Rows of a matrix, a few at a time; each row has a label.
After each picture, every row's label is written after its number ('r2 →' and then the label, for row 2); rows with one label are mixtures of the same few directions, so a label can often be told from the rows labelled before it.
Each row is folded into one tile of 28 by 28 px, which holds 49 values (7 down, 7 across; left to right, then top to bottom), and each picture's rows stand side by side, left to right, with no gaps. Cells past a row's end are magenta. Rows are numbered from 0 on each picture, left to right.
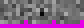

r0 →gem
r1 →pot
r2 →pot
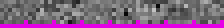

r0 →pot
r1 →pot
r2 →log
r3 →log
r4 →pot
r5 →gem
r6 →gem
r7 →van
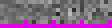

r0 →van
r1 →log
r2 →pot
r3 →pot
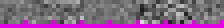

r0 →log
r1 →van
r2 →log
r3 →pot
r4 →log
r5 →gem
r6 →van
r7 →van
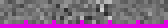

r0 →van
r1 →log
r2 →log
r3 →gem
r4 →van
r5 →pot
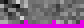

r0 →van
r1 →log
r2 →gem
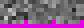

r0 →log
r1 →van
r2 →gem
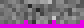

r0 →log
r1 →log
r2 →van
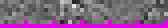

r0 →pot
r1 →gem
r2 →van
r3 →van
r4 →log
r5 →pot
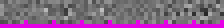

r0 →gem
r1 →gem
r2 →pot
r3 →gem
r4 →pot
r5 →pot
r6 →pot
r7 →pot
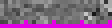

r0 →gem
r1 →log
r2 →log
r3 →pot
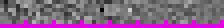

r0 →van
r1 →van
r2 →van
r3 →gem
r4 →gem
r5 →van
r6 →log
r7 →van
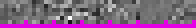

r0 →gem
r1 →van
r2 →log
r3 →pot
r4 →log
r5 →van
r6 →log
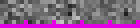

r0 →van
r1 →gem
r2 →van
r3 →pot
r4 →pot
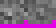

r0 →pot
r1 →van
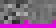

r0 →log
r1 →pot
